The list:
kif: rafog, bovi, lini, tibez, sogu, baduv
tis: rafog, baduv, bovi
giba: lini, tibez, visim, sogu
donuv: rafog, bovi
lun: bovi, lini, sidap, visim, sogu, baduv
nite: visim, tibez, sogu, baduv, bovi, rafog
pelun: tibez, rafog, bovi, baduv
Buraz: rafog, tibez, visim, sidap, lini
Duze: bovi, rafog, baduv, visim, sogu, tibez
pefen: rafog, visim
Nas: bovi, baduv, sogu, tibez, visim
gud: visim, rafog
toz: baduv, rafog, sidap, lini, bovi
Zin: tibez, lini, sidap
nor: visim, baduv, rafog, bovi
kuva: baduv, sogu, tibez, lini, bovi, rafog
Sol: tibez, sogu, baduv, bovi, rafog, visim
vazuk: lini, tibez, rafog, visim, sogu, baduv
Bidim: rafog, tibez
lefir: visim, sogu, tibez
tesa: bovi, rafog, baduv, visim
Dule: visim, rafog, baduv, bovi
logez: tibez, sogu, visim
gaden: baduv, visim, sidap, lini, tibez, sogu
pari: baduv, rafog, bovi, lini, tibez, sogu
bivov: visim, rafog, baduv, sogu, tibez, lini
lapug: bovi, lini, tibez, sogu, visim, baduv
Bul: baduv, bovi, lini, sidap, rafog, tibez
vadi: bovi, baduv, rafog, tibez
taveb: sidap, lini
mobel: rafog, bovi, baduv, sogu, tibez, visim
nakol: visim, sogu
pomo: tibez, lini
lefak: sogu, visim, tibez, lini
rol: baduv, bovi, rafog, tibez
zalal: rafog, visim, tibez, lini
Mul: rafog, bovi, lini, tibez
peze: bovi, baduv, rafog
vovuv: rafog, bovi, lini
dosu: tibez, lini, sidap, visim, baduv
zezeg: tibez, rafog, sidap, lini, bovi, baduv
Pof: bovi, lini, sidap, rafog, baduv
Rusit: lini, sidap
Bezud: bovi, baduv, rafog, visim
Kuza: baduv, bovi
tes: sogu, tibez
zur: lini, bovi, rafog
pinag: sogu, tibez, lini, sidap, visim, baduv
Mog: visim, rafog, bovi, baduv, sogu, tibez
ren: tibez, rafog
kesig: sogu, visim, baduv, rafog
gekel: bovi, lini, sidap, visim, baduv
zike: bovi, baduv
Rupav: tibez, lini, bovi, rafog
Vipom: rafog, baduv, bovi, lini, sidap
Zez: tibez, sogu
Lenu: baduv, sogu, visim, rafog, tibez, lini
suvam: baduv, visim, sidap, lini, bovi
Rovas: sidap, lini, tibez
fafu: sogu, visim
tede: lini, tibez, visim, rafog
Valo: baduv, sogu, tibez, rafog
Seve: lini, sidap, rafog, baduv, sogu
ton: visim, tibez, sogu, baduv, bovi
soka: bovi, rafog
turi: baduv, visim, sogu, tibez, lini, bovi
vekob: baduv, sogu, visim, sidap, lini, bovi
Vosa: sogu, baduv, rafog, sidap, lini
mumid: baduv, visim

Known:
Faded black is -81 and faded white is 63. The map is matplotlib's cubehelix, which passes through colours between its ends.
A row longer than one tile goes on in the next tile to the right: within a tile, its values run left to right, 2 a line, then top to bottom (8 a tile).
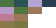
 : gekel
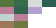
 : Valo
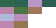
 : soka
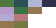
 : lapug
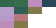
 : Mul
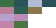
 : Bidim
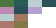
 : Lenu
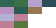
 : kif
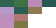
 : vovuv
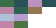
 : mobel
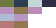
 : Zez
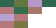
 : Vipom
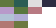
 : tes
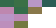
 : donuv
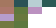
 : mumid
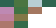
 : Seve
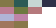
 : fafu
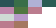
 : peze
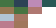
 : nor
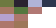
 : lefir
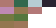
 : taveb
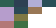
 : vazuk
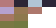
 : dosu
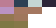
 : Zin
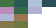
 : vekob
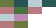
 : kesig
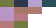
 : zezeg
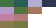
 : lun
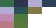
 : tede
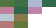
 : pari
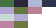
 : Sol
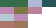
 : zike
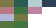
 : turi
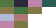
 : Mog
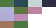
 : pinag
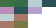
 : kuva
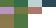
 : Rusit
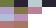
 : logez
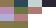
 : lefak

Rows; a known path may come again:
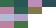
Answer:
mobel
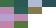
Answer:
Bidim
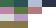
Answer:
Nas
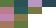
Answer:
zalal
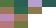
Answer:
pefen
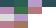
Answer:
Bezud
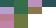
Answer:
zur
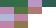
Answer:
soka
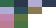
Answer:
tede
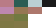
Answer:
Rovas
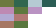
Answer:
Kuza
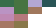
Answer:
Pof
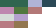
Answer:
vadi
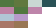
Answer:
Vosa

